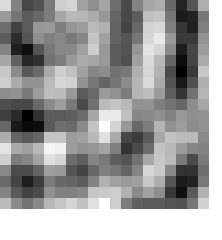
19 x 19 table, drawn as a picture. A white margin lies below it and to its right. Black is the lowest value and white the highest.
The histogram is bell-shaped. Concentric rings centre on the top left. On average the colour sits 50% of the way up the scale. There is no overall slope. No single row or column stands out from its neighbours. Stripes running up and down repeat 4 times from left to right.
